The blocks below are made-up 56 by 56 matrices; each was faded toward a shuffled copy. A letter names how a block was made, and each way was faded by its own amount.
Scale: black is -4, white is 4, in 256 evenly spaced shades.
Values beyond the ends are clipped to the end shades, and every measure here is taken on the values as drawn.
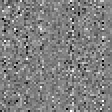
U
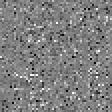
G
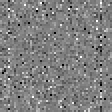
G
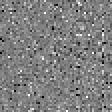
G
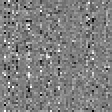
U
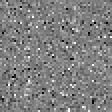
G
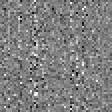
U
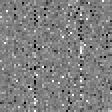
G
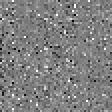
G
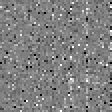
G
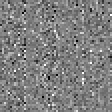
U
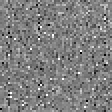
G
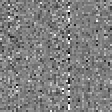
U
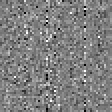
U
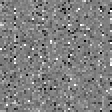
G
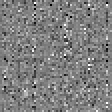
U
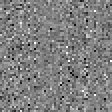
U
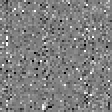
G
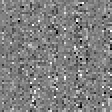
U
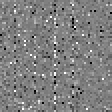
G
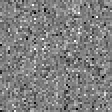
U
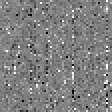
G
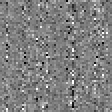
U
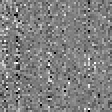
U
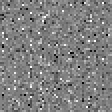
G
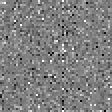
G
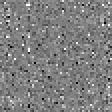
G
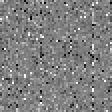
G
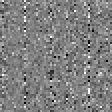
U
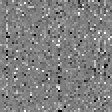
G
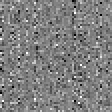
U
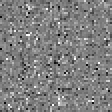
G
